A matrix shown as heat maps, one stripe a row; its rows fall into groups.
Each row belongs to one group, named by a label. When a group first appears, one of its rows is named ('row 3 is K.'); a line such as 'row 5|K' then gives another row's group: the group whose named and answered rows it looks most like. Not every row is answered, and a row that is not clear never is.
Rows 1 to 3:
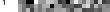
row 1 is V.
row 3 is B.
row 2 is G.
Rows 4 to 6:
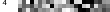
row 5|G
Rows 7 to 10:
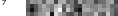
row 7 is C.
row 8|V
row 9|V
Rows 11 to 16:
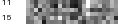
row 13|B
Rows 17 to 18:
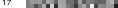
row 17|C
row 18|C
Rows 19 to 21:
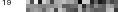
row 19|B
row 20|C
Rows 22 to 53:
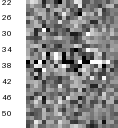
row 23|C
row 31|V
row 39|V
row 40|B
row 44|C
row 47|C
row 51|V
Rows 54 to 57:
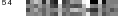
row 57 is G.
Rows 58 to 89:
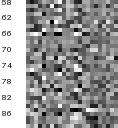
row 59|B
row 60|V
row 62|V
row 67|B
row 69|G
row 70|G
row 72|C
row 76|V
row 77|V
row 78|B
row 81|C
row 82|V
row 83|B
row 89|B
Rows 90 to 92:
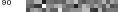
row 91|V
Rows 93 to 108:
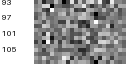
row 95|V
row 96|G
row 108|G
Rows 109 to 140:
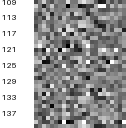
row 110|G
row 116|C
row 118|B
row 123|B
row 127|G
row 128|V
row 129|B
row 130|V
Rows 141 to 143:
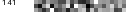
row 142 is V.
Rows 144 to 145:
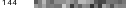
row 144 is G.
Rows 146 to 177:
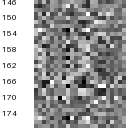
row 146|B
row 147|V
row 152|V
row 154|G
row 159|B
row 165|C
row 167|G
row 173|B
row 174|G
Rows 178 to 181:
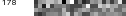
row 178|C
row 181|V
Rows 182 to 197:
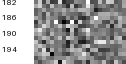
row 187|C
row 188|C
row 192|G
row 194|B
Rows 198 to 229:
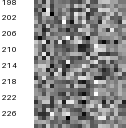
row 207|V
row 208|B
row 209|G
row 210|G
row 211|B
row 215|B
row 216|C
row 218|G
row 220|G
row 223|C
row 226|V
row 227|G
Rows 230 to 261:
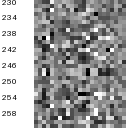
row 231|C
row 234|B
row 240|V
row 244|G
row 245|C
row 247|B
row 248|B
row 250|V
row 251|C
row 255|V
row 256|V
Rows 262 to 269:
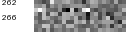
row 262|V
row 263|B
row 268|C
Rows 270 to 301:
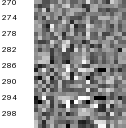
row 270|C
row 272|B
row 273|C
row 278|C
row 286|V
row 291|B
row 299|B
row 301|G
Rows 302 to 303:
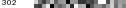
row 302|G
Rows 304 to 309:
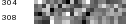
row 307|V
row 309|V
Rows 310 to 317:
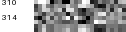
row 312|C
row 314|V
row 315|G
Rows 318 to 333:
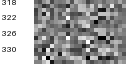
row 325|G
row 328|C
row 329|V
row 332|B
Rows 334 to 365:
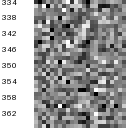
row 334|V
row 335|B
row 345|C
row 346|B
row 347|V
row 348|G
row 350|B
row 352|B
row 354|G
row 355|B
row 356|G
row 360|B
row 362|G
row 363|B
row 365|B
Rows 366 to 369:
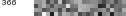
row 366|B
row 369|C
